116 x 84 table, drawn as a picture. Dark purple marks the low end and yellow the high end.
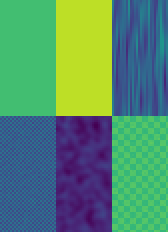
The table splits into 2 rows of 3 panels. Panel 1,1: high, flat. Panel 1,2: very high, flat. Panel 1,3: low, streaked downward. Panel 2,1: low, checkered. Panel 2,2: very low, blotchy, faint in contrast. Panel 2,3: high, checkered, faint in contrast.
